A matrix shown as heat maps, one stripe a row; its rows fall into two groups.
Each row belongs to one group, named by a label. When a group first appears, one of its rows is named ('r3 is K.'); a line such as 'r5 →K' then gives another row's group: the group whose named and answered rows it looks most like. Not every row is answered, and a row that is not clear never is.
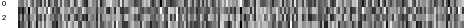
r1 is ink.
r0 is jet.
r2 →jet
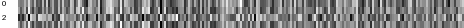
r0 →jet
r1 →jet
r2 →ink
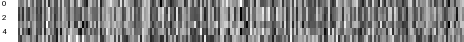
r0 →jet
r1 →jet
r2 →jet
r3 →jet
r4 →jet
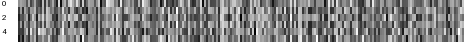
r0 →jet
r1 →jet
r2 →ink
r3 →jet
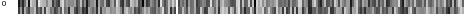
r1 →jet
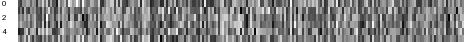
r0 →ink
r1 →jet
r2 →jet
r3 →jet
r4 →ink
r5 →jet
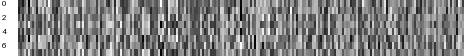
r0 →ink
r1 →ink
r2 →jet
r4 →jet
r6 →ink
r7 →jet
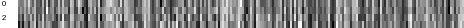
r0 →jet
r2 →jet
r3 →jet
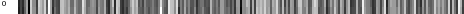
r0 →ink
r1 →ink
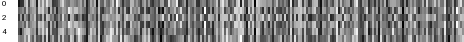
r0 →ink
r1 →ink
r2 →jet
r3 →ink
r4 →ink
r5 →jet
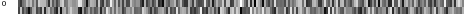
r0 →ink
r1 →jet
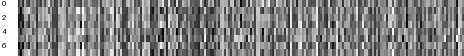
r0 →jet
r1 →ink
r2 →ink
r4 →ink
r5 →ink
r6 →jet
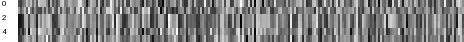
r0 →ink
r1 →jet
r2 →ink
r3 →ink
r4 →ink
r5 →ink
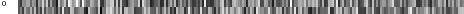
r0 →ink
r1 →jet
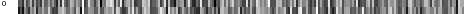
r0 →jet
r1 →jet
